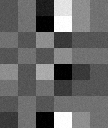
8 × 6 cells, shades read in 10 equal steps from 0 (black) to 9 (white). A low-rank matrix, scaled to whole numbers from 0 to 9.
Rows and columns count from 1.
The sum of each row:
25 25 20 23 19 19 22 24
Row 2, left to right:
3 4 0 9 5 4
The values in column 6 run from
3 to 4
